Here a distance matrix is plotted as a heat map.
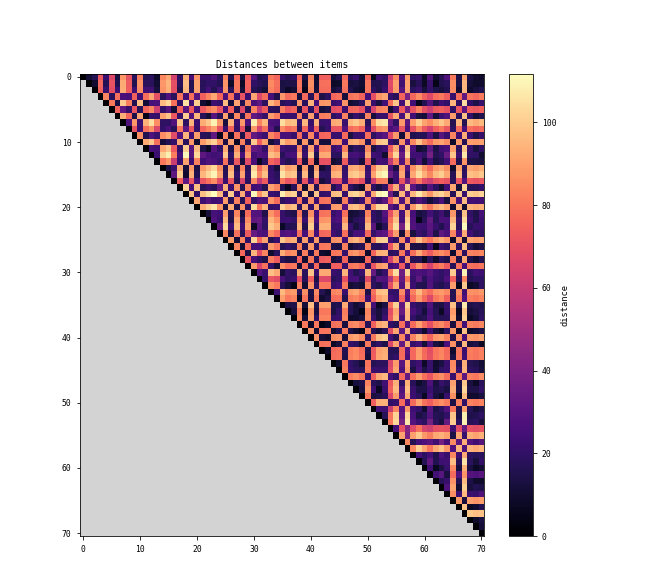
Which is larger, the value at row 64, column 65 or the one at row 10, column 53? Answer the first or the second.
the second
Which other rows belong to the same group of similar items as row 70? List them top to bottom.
0, 1, 2, 4, 6, 9, 11, 12, 13, 17, 19, 21, 22, 23, 24, 26, 28, 30, 31, 32, 35, 36, 37, 39, 41, 44, 45, 47, 48, 49, 51, 52, 53, 56, 58, 59, 60, 61, 62, 63, 64, 66, 68, 69
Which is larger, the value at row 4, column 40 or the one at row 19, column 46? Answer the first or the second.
the first
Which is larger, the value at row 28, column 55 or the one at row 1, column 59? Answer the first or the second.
the first
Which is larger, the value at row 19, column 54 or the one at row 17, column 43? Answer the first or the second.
the second
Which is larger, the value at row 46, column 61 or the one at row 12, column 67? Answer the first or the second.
the second
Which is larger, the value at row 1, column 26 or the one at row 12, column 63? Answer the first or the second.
the second
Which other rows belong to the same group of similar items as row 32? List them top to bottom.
0, 1, 2, 4, 6, 9, 11, 12, 13, 17, 19, 21, 22, 23, 24, 26, 28, 30, 31, 35, 36, 37, 39, 41, 44, 45, 47, 48, 49, 51, 52, 53, 56, 58, 59, 60, 61, 62, 63, 64, 66, 68, 69, 70
